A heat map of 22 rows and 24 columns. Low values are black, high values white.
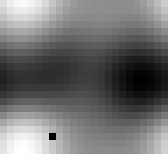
Roughest part: bottom left. Ninth with the highest average: bottom left. Lone odd cells: 1, lower than its neighbours. Ninth with the lowest average: middle right.
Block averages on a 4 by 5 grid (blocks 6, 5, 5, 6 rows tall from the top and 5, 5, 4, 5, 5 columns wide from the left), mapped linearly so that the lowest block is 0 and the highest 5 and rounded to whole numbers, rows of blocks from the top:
5 4 3 3 3 | 1 1 1 1 0 | 1 1 1 0 0 | 5 4 3 2 3
